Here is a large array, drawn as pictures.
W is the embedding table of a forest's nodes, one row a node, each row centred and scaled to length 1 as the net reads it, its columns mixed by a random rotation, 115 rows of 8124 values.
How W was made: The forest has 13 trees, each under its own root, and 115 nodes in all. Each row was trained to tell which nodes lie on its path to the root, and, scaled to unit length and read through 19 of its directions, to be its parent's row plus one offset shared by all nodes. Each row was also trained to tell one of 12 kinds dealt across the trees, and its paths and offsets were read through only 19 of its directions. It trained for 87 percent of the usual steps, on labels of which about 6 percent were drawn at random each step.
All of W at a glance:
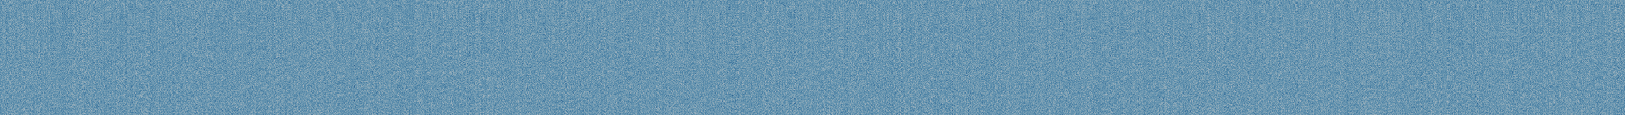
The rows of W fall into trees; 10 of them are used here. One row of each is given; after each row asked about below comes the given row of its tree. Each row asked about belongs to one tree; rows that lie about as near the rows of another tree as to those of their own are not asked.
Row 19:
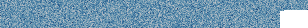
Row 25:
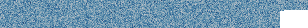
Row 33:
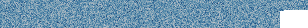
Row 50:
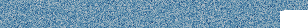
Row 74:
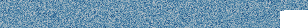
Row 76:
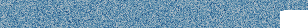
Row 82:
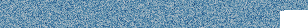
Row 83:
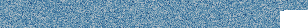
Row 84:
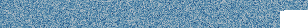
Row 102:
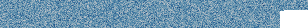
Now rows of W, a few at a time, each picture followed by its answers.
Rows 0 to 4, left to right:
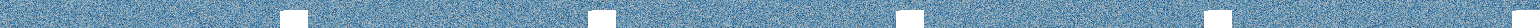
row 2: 84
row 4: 102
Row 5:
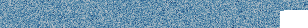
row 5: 76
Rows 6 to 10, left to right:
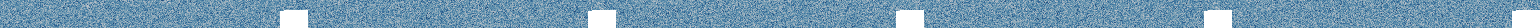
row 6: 102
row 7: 102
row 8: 50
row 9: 102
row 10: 82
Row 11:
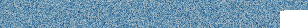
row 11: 84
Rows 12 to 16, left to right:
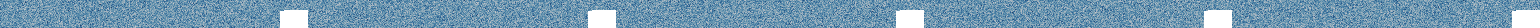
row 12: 82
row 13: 102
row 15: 76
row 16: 82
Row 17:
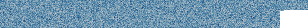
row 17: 82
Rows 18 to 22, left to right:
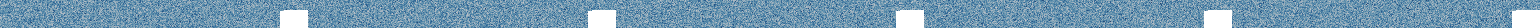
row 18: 76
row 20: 84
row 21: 76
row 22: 84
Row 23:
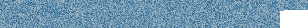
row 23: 50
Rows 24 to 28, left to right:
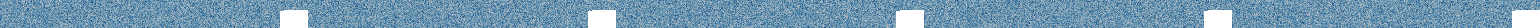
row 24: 82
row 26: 76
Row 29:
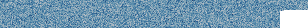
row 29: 50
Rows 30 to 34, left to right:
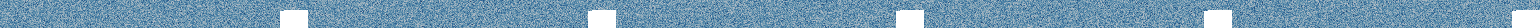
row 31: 84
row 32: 50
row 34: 25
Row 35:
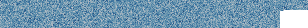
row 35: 76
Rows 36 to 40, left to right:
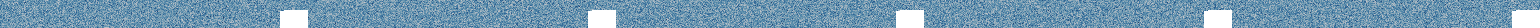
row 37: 50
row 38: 50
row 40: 84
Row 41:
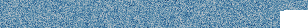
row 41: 83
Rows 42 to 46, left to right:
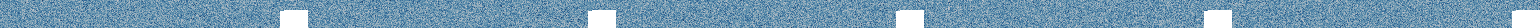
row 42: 82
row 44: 102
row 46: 76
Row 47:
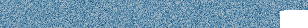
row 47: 19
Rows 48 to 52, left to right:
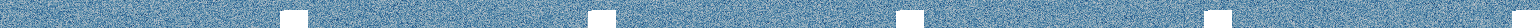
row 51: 82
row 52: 82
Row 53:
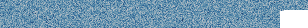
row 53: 74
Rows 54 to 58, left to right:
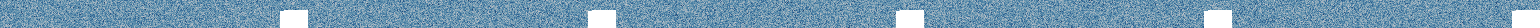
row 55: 82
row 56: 76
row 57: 83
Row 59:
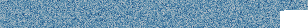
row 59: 25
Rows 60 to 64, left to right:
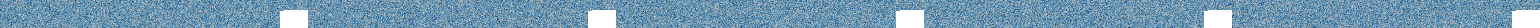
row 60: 84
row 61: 50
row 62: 102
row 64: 84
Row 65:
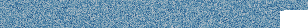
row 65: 50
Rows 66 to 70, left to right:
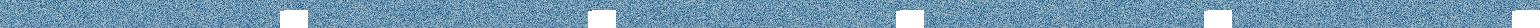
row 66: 19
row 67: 33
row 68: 76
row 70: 76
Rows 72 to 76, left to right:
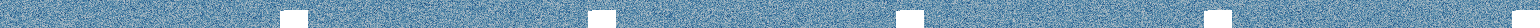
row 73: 82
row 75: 33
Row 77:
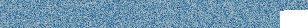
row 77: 102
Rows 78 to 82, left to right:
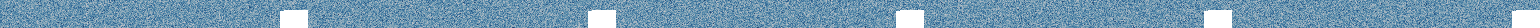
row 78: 102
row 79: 76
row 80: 19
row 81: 50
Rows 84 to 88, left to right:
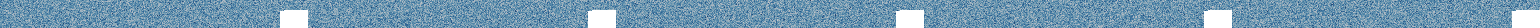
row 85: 25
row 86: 50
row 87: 84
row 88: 84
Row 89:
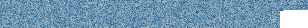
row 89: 102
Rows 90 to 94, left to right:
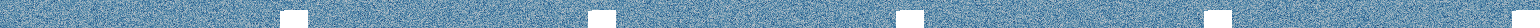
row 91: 50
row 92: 83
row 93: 83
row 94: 102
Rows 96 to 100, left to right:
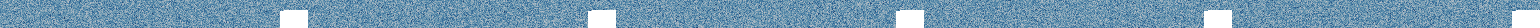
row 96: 102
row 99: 82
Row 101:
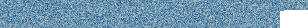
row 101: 76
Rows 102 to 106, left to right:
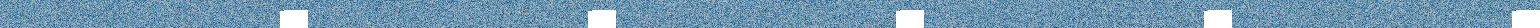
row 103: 82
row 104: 84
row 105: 84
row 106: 19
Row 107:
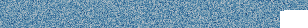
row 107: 74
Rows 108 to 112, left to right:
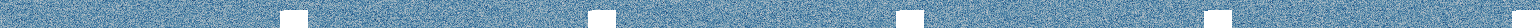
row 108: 50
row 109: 76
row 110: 50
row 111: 82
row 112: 102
